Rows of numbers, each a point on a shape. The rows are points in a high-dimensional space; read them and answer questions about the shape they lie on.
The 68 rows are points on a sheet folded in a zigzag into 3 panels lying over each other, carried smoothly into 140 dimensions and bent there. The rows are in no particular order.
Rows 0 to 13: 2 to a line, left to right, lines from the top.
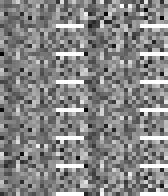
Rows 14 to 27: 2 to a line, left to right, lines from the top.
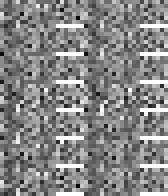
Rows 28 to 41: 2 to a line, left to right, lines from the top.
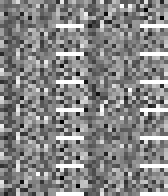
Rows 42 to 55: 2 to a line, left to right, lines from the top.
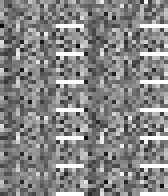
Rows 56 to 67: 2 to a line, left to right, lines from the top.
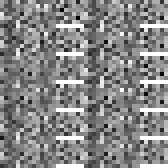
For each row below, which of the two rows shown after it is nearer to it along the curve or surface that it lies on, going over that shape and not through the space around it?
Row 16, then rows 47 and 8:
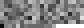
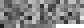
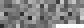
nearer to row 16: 8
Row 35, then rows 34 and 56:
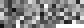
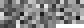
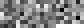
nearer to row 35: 56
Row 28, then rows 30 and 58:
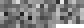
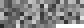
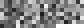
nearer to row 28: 30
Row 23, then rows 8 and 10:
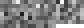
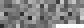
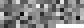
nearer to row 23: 8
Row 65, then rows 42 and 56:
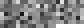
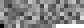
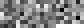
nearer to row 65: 56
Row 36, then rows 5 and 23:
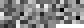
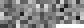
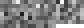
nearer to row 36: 5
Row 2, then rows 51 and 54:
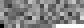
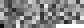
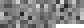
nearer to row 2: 54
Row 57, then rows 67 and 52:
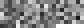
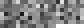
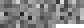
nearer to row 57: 52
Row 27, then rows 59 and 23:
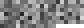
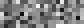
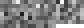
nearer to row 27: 59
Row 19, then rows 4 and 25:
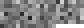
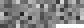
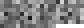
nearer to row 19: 4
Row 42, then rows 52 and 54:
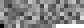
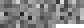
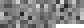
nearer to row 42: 54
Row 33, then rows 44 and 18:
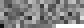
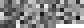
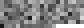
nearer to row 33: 18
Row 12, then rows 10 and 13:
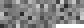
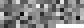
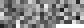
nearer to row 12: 13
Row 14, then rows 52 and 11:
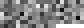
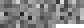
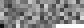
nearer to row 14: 52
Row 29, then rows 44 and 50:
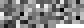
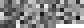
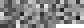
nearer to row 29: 50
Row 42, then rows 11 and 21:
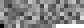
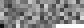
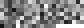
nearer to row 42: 11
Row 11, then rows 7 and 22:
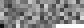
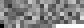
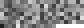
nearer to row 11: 7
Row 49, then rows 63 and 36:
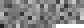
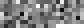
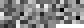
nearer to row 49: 36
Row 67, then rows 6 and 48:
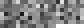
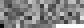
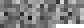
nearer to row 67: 48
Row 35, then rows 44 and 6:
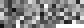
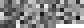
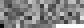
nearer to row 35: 6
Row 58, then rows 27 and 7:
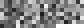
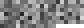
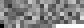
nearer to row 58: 27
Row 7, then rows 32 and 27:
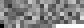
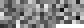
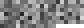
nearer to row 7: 32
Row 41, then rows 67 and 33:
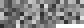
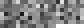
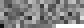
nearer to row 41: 67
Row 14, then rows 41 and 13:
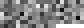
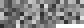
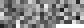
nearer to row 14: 13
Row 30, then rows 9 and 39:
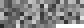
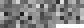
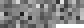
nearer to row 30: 9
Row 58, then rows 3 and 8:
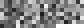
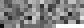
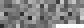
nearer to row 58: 3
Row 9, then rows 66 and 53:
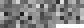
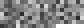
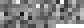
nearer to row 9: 53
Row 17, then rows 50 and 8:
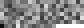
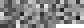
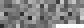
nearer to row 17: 50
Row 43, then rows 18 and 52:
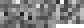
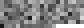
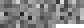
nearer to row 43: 52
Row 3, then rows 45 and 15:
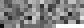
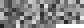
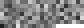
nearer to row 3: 45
